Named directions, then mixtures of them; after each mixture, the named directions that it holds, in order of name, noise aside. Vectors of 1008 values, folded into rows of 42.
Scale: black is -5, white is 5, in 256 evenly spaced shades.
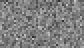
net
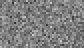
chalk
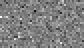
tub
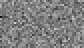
chalk, net, tub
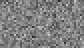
net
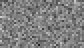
chalk, net, tub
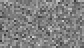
net, tub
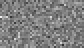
chalk, tub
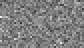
chalk, net, tub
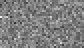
chalk, tub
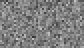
net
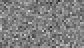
chalk, net, tub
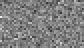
net, tub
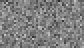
net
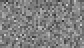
net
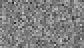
chalk, net
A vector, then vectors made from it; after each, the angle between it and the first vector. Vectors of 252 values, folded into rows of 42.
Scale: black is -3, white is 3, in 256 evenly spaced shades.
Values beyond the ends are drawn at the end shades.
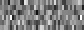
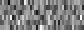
nearly parallel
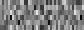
nearly opposite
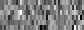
partly opposed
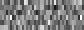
nearly parallel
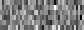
partly opposed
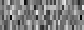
nearly opposite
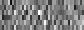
orthogonal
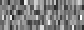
nearly parallel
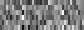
orthogonal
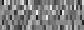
partly opposed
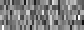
orthogonal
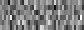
nearly parallel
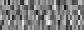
partly aligned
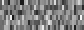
nearly parallel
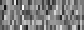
orthogonal
